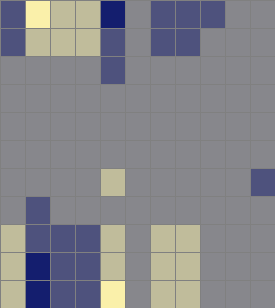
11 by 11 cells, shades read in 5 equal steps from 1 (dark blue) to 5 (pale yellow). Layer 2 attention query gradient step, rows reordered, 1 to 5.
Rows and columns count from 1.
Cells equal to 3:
81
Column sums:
34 30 32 32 34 33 34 34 32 33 32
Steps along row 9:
down same same up down up same down same same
